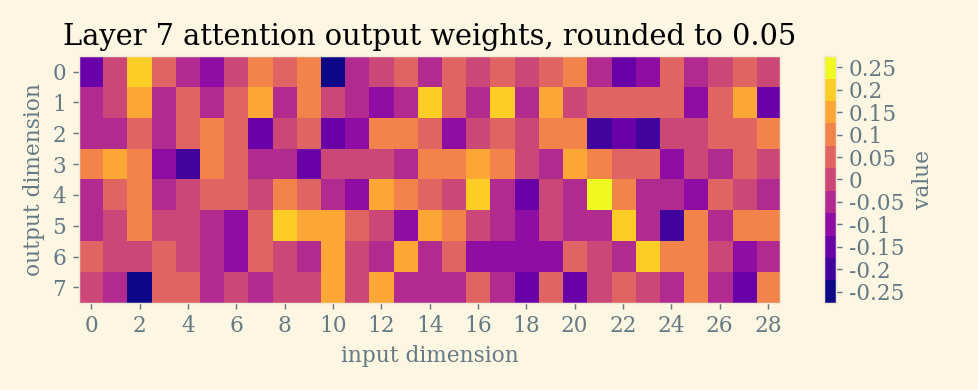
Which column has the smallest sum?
18
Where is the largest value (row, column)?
4 21
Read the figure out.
Title: Layer 7 attention output weights, rounded to 0.05
x-axis: input dimension, ticks 0 2 4 6 8 10 12 14 16 18 20 22 24 26 28
y-axis: output dimension, ticks 0 1 2 3 4 5 6 7 (0 at the top)
Colour bar: value, ticks -0.25 -0.2 -0.15 -0.1 -0.05 0 0.05 0.1 0.15 0.2 0.25
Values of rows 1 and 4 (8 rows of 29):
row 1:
-0.05 0 0.15 -0.05 0.05 -0.05 0.05 0.15 -0.05 0.1 0 -0.05 -0.1 -0.05 0.2 0.05 -0.05 0.2 -0.05 0.15 0 0.05 0.05 0.05 0.05 -0.1 0.05 0.15 -0.15
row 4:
-0.05 0.05 0.1 -0.05 0 0.05 0.05 0 0.1 0.05 -0.05 -0.1 0.15 0.1 0.05 0 0.2 -0.05 -0.15 0 -0.05 0.25 0.1 -0.05 -0.05 -0.1 0.05 0 -0.05
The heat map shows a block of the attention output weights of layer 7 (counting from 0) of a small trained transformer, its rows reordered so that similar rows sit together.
